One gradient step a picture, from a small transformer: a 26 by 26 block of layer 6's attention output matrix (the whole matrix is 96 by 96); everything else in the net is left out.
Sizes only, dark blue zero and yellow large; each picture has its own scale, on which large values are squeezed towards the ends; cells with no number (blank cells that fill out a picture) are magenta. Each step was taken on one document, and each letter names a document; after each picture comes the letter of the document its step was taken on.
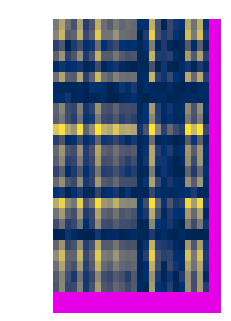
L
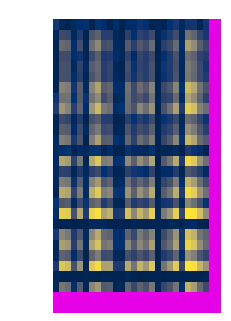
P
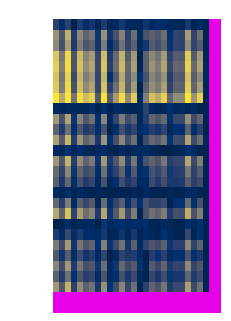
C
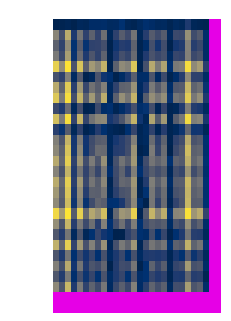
C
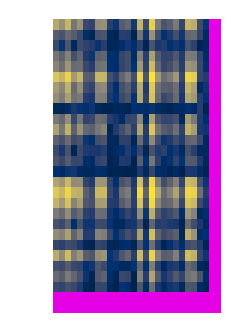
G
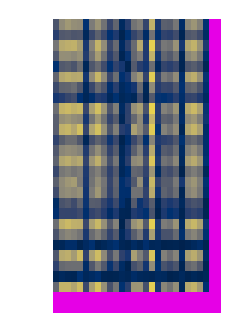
G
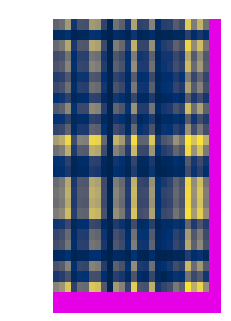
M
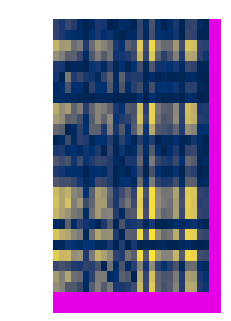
G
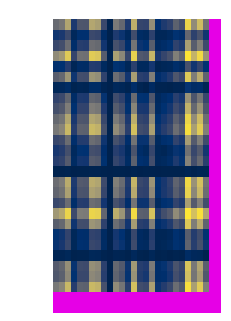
M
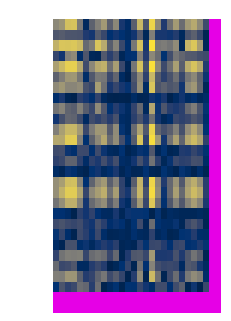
G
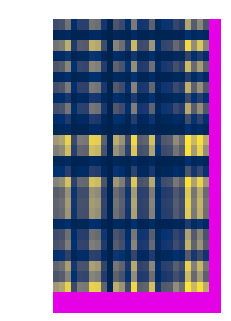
M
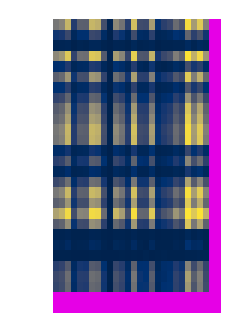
M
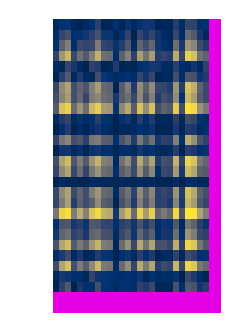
P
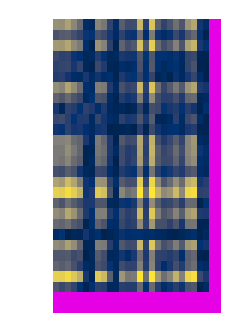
G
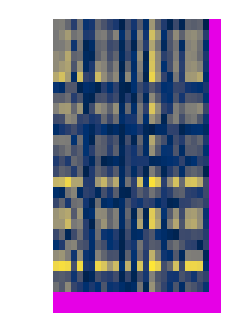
L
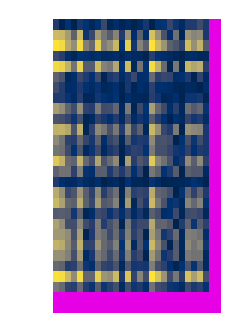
L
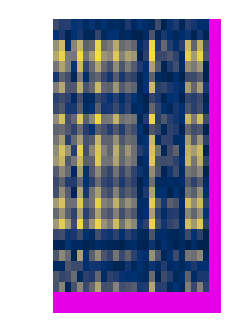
L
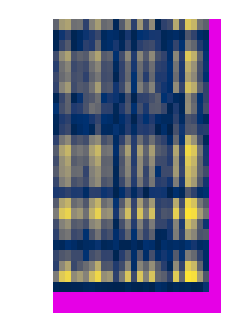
P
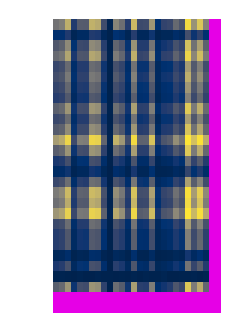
M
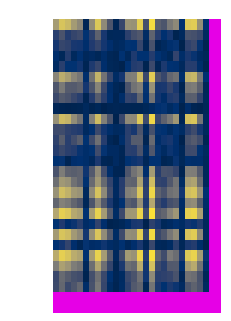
G
